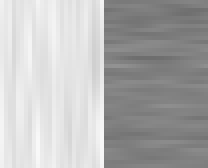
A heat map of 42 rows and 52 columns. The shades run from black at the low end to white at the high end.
It is made of 1 by 2 panels. Panel 1,1: very high, streaked downward, faint in contrast. Panel 1,2: middling, streaked across, faint in contrast.
